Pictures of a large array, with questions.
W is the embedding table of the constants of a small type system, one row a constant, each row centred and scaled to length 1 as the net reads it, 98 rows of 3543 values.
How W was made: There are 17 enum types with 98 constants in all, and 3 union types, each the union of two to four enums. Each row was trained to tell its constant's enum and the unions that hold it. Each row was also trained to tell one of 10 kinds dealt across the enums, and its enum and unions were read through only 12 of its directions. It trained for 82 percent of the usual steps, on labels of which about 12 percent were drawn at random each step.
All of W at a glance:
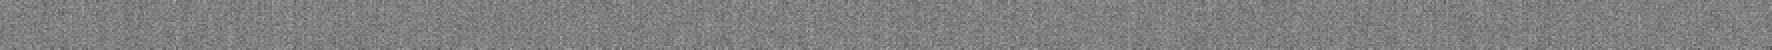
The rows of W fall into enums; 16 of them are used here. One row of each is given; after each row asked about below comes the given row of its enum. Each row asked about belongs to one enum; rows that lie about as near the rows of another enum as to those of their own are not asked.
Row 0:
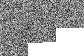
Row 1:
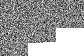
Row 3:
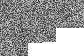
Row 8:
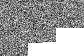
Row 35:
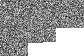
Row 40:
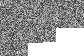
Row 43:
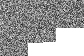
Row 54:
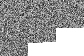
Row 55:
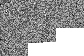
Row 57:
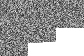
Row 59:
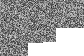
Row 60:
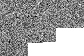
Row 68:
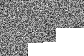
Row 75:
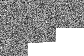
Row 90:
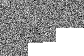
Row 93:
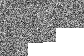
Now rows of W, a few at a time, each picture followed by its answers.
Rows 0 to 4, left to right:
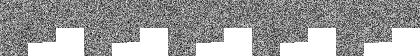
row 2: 57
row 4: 57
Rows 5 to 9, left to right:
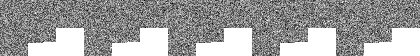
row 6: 3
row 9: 57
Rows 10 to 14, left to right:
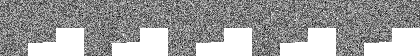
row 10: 3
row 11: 60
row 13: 75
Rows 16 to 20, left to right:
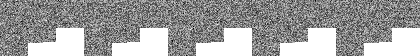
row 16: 75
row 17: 3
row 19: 57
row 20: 40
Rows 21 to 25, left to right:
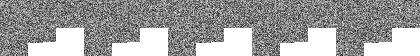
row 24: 0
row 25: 59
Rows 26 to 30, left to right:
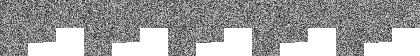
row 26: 55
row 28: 35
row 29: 75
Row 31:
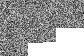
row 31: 93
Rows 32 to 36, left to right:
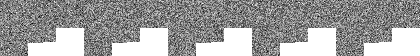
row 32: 1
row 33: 43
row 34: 43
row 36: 75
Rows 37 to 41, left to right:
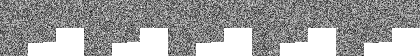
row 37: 55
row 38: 40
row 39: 55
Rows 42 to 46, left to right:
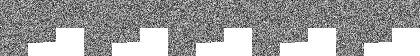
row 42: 1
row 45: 60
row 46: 0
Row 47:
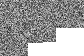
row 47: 0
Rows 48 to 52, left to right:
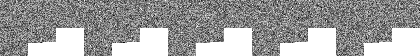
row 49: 8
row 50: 43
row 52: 40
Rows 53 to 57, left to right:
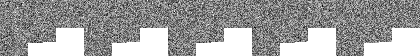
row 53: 0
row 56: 55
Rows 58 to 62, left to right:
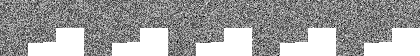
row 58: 90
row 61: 59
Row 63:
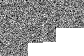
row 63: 68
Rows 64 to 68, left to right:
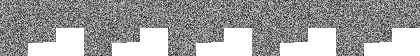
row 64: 90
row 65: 60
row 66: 1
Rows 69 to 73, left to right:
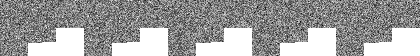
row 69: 8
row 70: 8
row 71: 40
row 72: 59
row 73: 75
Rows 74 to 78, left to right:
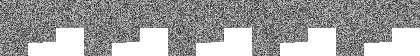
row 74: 90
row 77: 55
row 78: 90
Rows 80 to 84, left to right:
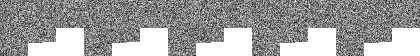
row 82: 90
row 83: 1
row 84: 54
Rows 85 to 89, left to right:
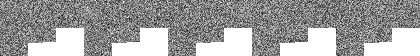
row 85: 40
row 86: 60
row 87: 59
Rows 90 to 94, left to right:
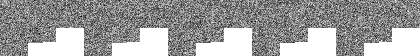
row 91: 57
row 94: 68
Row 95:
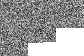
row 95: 3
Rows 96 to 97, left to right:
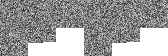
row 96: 59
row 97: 3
